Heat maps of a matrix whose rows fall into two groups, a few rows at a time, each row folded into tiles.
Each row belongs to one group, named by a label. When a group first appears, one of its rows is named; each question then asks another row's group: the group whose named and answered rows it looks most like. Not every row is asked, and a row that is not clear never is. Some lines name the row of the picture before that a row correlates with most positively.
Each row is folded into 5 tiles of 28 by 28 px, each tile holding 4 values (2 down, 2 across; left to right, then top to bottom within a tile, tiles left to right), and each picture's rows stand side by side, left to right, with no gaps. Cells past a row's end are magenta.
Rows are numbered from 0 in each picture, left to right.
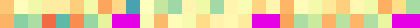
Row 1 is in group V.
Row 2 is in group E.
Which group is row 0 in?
E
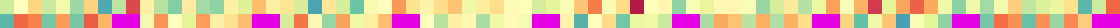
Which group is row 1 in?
V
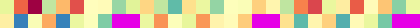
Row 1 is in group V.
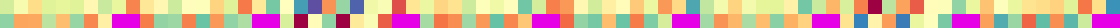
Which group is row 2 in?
V
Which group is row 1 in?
E
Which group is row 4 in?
E
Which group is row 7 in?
E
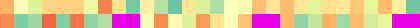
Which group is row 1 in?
V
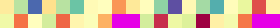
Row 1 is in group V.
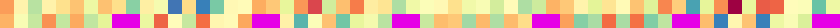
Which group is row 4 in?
E
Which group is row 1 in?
V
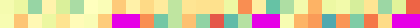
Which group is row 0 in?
V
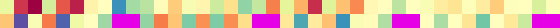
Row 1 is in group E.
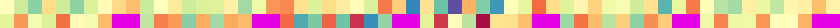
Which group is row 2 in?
E
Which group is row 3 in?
V
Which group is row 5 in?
V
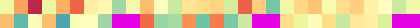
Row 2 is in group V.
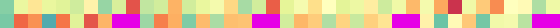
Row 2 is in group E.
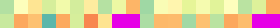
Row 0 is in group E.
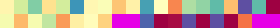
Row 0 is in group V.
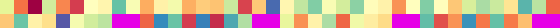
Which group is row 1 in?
E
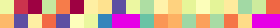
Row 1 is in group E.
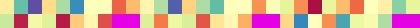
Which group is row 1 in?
V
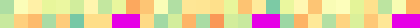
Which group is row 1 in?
E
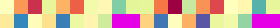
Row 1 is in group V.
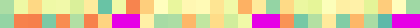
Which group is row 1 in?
E
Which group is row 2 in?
E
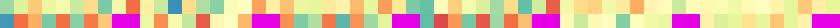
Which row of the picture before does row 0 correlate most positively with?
0
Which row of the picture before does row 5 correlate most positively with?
1
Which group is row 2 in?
E
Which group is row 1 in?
V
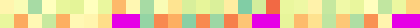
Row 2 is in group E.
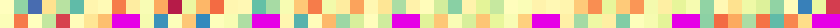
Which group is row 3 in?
V
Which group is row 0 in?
V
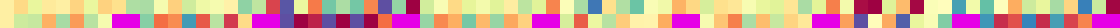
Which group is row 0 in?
E
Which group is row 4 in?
V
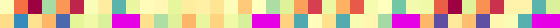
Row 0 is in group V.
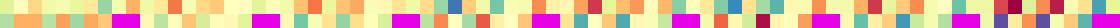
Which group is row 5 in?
V
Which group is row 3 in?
V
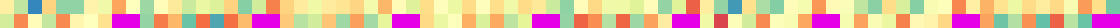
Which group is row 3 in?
E
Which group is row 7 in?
E
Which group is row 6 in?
V
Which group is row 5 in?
V
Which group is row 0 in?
V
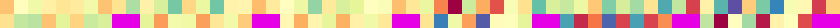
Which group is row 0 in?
E
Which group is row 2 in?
V
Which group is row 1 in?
V
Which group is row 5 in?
V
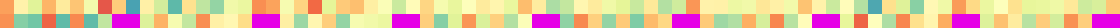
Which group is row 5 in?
E
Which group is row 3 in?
E
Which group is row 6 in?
V
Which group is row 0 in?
E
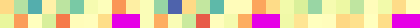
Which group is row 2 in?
V
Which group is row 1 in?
V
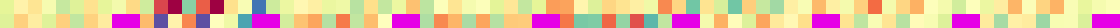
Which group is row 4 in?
E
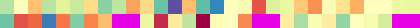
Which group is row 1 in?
V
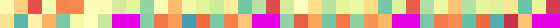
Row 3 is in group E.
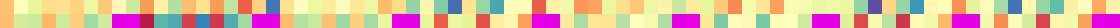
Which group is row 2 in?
E
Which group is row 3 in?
V
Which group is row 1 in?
E
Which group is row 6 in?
V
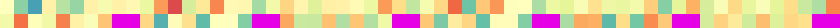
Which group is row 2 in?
E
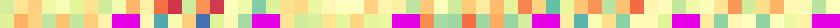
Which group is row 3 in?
E
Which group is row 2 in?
E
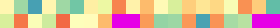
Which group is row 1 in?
E
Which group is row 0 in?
V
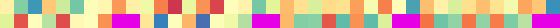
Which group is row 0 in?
V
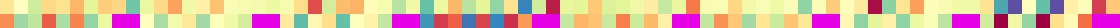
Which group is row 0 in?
E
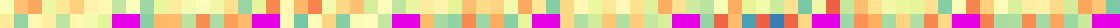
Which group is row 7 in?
E
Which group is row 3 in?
E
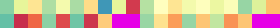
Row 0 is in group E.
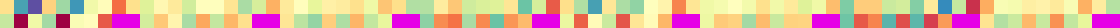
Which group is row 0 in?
V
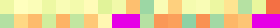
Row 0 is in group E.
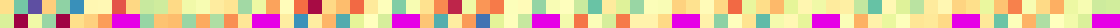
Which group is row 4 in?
V
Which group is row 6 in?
V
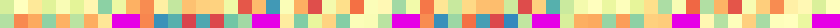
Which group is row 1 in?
E
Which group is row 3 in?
E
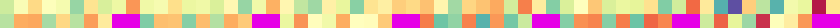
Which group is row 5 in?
V
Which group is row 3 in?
E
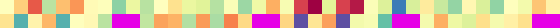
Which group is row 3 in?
V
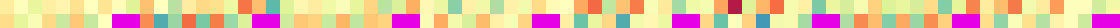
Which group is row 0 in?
E
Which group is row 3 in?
V
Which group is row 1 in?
E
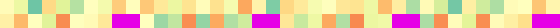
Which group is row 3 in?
V
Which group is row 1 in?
E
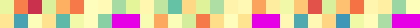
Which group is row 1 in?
V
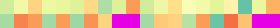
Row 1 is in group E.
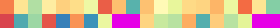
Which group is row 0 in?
E
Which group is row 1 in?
E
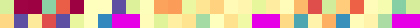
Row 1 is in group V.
